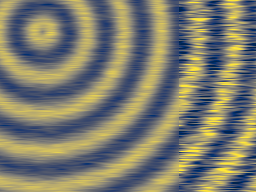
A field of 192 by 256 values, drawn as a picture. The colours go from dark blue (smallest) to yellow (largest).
Rings: centred on the top left. Seam: vertical, 70% of the way across, the left part calmer. Mirror symmetry: none. Slope: none. Ninth with the lowest average: top right.
